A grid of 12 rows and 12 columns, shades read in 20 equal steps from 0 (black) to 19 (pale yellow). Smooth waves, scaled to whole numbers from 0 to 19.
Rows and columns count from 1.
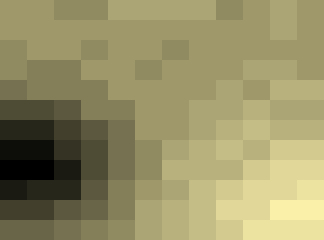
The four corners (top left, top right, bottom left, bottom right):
12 12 8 18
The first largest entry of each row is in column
5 11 2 10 11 10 10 11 11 12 11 10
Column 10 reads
12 12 12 13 12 14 15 14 16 17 17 18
